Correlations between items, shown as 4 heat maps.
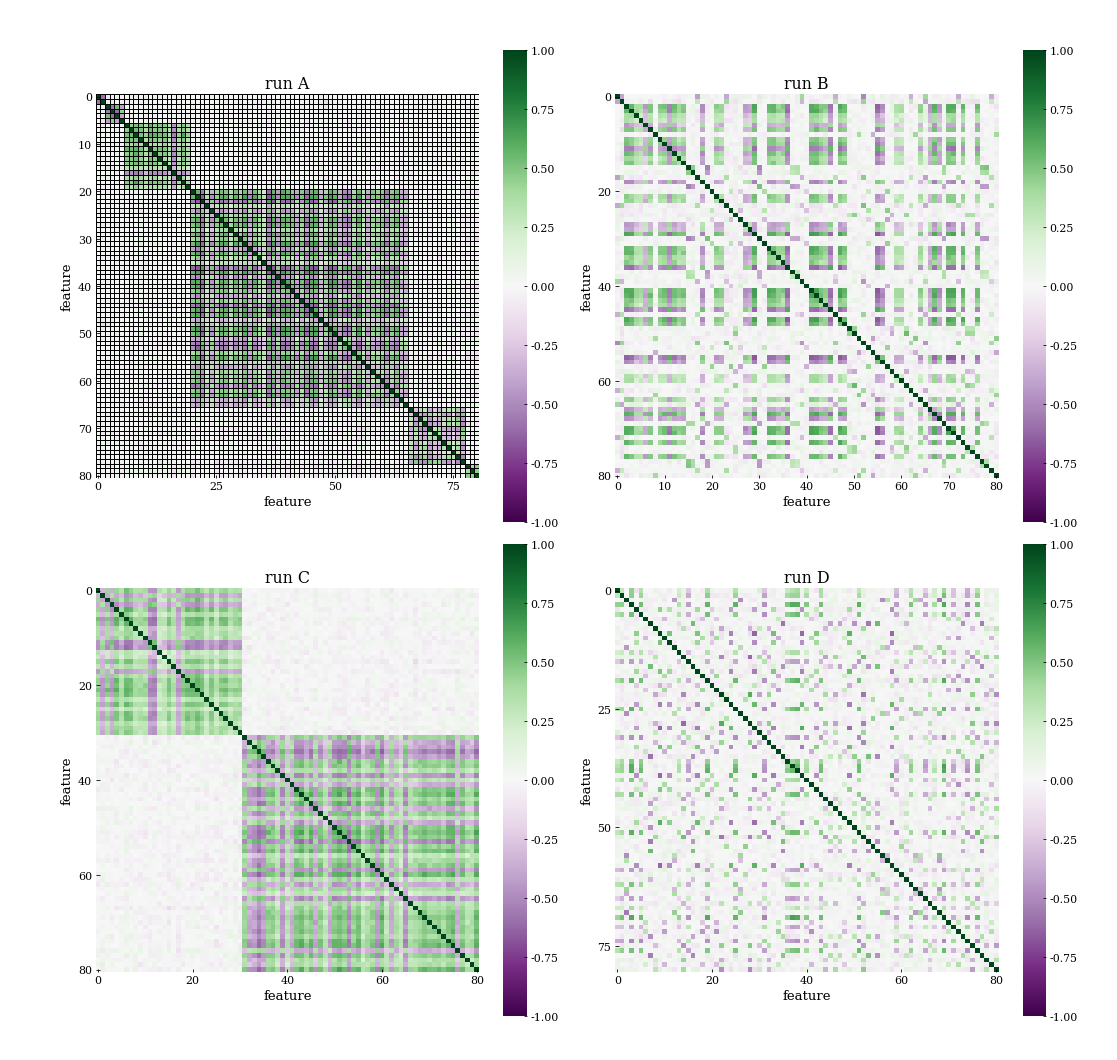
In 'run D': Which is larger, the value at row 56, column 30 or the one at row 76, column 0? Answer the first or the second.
the second
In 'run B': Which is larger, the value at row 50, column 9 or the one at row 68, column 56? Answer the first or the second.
the second
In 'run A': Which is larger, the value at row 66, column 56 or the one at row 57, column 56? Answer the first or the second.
the first
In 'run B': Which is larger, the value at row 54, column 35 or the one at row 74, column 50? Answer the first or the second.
the second
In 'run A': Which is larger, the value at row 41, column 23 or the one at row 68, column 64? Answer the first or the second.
the first
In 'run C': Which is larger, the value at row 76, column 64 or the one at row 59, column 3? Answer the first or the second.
the second
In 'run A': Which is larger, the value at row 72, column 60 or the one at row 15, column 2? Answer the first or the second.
the second
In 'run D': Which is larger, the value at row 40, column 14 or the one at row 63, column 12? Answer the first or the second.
the first
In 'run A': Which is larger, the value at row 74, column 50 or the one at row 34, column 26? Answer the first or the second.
the second
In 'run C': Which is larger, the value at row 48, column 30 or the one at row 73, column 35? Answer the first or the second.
the first
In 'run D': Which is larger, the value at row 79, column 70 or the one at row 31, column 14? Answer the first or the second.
the first
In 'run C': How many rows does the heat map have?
81
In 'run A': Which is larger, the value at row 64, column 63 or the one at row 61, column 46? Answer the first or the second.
the first
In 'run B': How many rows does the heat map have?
81
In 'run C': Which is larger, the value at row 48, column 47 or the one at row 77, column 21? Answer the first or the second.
the first
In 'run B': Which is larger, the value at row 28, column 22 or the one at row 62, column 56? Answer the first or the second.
the second
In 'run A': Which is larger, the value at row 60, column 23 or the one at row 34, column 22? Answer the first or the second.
the first
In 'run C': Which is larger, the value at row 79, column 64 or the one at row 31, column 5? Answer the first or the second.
the first
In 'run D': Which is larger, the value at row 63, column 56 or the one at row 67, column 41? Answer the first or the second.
the second
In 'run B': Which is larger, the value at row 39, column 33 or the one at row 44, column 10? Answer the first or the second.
the second
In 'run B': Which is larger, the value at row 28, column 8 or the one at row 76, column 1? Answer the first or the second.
the first
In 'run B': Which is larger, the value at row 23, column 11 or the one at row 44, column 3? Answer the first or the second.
the second
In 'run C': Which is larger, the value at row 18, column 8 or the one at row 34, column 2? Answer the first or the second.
the first
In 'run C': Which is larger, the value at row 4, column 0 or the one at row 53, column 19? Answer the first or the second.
the first
